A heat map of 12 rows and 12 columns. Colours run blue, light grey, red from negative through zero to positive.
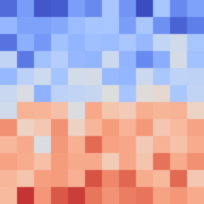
There is an overall slope up to the bottom. Overall the values sit about 50% of the way up the scale. The top middle is the smoothest part. The bottom part is higher, past a seam about 50% of the way down.
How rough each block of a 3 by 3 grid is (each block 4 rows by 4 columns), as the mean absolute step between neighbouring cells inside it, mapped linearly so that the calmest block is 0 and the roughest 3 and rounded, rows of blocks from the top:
203 | 311 | 111
